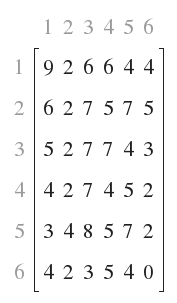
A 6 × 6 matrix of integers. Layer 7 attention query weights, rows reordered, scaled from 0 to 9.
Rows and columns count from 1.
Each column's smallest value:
3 2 3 4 4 0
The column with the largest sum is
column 3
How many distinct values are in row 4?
4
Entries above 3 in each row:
5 5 4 4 4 3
